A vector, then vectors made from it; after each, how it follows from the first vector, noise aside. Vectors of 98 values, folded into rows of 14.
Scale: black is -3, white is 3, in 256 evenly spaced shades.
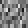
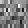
sign-scrambled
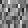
copied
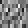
copied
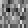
sign-scrambled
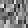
wrapped around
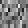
copied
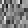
wrapped around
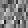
wrapped around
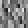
sign-scrambled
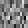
wrapped around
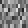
copied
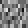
copied
